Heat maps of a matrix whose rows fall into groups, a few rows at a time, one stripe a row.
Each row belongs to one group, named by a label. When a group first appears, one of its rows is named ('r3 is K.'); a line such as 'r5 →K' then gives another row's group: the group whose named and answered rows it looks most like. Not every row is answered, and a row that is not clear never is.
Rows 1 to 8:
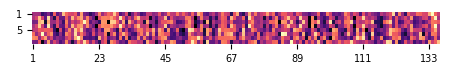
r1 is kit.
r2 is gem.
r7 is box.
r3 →gem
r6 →box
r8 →gem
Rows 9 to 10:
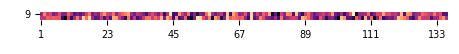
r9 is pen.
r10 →box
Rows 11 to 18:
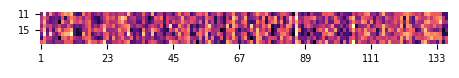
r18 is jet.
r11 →pen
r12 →kit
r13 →kit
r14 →pen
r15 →jet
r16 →pen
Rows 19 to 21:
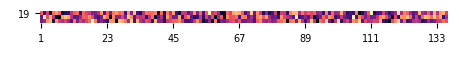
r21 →gem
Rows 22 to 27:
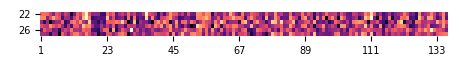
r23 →box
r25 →box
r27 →kit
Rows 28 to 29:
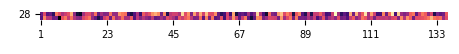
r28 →jet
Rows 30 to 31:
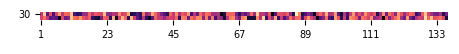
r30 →jet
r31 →kit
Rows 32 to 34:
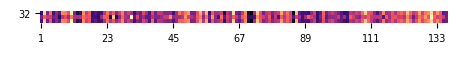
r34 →pen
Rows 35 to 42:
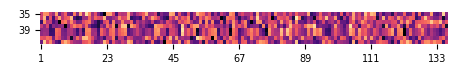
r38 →kit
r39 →jet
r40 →jet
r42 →pen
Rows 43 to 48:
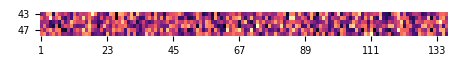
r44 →box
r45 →kit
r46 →jet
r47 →box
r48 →box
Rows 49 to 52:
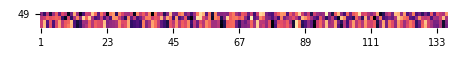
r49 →gem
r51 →jet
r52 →jet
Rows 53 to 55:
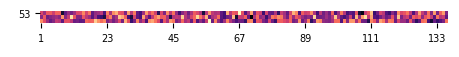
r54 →kit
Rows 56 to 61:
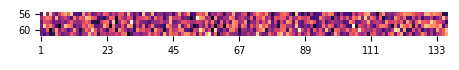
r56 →pen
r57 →gem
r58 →pen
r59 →pen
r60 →gem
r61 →jet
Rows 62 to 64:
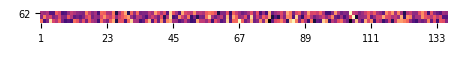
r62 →jet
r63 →pen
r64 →box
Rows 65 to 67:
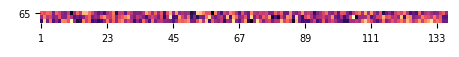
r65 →box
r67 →pen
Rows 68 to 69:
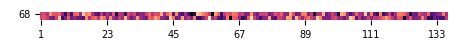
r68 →box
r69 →jet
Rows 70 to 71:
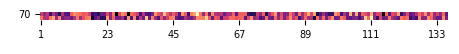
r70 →kit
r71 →box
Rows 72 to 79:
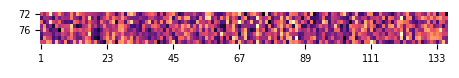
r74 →box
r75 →jet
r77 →pen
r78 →pen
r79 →gem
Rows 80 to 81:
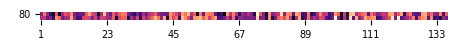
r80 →jet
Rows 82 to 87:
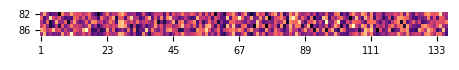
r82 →kit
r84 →gem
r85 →kit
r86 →box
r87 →kit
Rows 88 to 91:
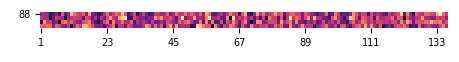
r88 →kit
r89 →kit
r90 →pen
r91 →box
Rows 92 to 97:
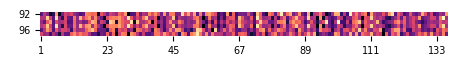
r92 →jet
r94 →gem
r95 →gem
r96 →gem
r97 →kit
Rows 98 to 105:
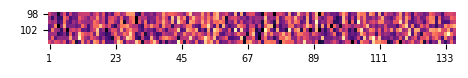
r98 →kit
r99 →jet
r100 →jet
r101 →gem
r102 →pen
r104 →kit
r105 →gem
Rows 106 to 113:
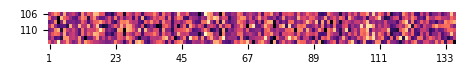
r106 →gem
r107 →box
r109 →kit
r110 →gem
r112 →jet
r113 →box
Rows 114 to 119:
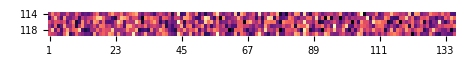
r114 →pen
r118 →jet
